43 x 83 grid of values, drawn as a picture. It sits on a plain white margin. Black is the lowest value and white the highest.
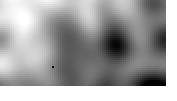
Calmest part: bottom middle. Slope: up to the top left. Lone odd cells: 1, lower than its neighbours. Ninth with the highest average: top left.
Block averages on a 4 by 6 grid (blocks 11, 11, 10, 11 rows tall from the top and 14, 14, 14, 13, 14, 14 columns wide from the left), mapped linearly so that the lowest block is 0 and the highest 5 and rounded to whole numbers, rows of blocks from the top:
5 4 3 3 3 1
4 3 1 2 1 1
4 3 1 1 0 1
3 2 1 1 1 0
